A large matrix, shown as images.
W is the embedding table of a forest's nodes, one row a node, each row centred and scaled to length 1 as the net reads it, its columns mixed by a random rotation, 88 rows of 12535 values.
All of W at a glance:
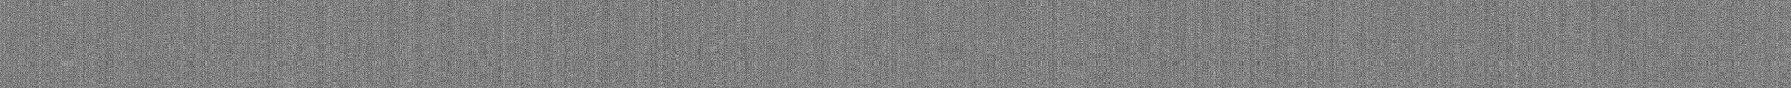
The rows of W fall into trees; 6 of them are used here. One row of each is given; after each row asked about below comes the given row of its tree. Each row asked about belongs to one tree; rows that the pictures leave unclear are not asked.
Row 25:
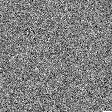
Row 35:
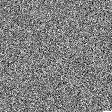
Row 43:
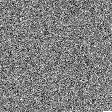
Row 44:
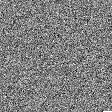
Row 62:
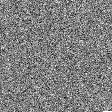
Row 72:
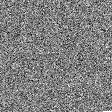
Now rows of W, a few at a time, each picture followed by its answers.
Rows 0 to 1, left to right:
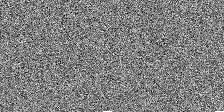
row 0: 72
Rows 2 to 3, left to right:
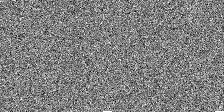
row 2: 43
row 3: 62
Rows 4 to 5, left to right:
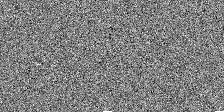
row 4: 62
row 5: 62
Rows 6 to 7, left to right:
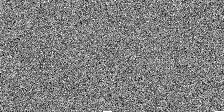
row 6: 44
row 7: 25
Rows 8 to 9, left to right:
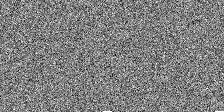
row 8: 72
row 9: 44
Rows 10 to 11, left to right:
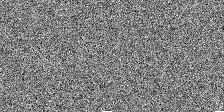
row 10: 25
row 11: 62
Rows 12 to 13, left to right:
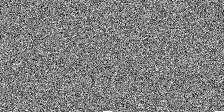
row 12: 72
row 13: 25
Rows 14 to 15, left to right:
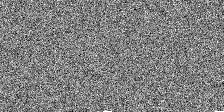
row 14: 35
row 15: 25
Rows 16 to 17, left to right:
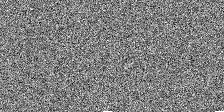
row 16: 62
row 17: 72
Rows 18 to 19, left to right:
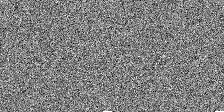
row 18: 62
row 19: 44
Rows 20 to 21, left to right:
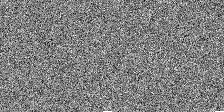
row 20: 62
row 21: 25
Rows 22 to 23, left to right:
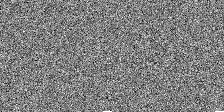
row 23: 62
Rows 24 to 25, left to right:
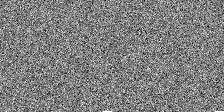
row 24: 35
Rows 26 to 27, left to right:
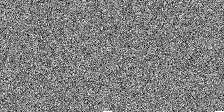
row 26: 62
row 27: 72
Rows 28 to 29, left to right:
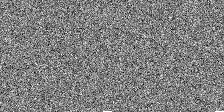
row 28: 43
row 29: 62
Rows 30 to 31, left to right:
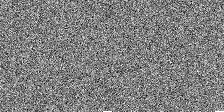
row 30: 25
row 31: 43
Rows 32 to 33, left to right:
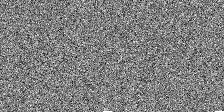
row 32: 62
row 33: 72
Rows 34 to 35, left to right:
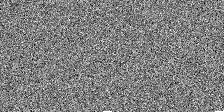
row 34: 72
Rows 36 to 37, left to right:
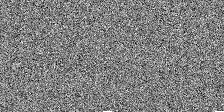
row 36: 72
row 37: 25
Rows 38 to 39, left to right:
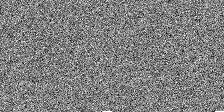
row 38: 72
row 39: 44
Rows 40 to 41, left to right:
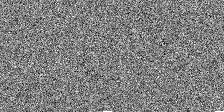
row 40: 35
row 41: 62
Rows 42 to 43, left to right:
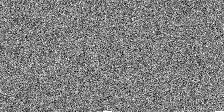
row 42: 35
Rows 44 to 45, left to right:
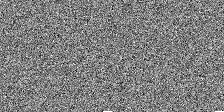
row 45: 72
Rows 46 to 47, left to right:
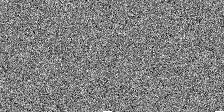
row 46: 25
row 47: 44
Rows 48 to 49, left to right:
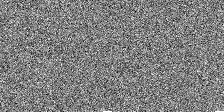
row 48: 25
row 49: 43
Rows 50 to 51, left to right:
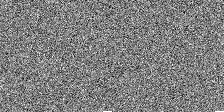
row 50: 25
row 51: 43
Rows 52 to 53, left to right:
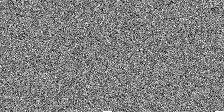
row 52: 43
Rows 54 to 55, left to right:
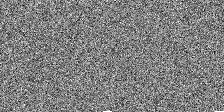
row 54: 72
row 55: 25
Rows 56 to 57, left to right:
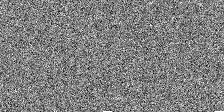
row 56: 25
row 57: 72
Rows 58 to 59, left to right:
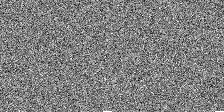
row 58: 43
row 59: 25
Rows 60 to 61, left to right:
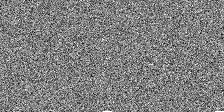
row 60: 72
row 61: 62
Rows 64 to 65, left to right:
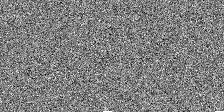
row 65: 62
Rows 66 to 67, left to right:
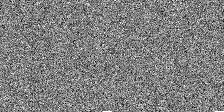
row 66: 72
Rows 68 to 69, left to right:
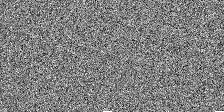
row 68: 62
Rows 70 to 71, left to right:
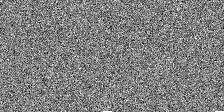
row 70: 62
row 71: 25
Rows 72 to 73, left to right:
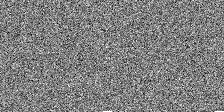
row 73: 72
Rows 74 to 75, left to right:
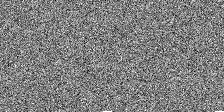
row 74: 35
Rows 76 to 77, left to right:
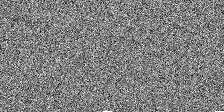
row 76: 35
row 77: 25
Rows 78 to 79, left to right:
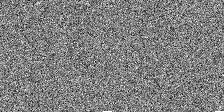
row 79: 62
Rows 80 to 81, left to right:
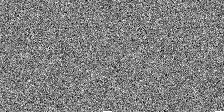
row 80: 25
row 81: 25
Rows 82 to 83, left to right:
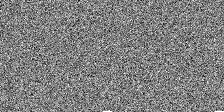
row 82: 72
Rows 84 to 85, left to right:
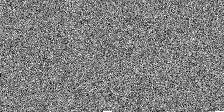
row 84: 44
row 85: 35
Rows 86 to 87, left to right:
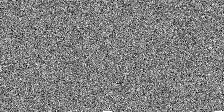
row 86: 43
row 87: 72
